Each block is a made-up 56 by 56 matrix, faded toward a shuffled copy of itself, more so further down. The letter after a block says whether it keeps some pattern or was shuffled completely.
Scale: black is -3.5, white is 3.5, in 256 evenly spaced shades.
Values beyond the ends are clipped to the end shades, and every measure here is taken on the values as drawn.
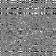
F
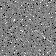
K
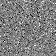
K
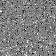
K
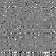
F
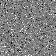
K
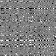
F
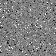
K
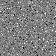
K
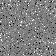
K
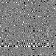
F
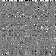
F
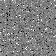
K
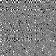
F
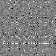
F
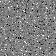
K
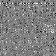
F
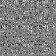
F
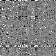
F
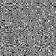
F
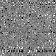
F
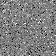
K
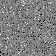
K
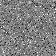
K
